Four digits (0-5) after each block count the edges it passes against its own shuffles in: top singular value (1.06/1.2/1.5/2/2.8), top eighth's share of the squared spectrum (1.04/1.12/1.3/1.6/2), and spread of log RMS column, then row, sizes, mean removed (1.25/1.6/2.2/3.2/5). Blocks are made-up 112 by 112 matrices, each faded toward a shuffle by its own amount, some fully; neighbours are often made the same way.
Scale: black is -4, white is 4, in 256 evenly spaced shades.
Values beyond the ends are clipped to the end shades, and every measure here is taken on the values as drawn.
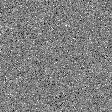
0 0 0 0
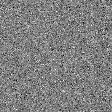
0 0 1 0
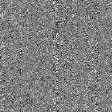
2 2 4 0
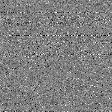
2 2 0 3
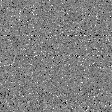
2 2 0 2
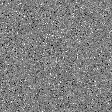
0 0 0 0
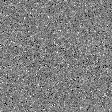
0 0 0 1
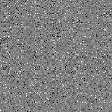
4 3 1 2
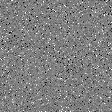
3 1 0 0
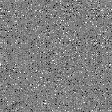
4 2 1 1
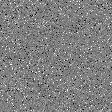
2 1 0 0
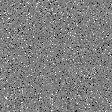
3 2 0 0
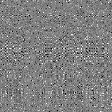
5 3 2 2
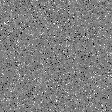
2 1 0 0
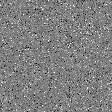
1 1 0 0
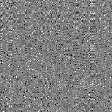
4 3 2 2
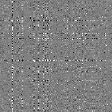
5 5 3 3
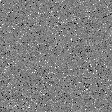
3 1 0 1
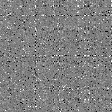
4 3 2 2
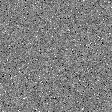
0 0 0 0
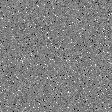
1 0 0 0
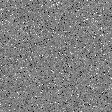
0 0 0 0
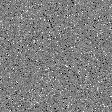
0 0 0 0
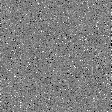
2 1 1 0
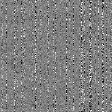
2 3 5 0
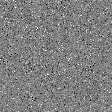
1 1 1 0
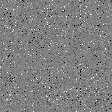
3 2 1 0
